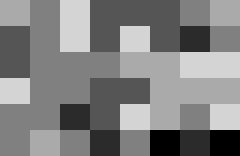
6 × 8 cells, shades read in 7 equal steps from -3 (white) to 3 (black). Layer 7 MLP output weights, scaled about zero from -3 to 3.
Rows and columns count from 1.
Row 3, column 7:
-2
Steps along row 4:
up same up same down same same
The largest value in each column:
1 0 2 2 1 3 2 3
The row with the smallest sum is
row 3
